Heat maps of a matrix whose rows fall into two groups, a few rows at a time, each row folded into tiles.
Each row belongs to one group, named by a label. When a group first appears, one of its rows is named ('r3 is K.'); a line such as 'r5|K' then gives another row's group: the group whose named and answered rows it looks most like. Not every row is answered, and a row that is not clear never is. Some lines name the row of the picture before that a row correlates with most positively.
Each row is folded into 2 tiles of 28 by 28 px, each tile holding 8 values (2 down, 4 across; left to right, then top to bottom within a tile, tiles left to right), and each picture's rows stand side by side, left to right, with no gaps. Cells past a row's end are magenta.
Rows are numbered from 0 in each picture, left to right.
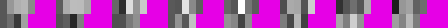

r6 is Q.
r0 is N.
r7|Q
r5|Q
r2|N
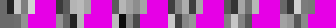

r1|N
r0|N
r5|N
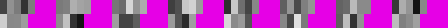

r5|Q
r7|Q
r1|N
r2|N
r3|N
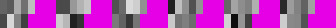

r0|N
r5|Q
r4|Q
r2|N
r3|Q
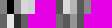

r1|Q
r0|N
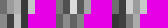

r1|N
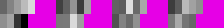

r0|N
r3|N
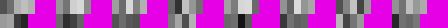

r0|N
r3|N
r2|N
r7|N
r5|N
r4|N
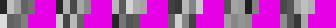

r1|Q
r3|N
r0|Q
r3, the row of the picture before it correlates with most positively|0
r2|N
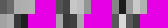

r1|N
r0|N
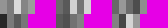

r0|N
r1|N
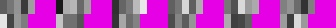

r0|Q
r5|Q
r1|Q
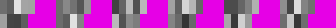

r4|Q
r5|N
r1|Q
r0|N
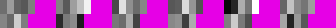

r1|N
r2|Q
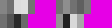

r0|N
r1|Q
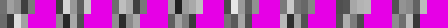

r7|Q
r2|Q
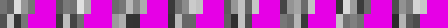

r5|Q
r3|N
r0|N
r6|Q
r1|N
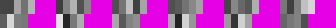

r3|Q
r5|N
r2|Q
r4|Q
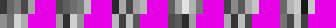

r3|N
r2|Q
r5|Q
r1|Q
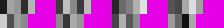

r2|N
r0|Q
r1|Q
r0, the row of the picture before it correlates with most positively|0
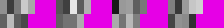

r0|N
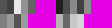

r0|N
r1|Q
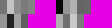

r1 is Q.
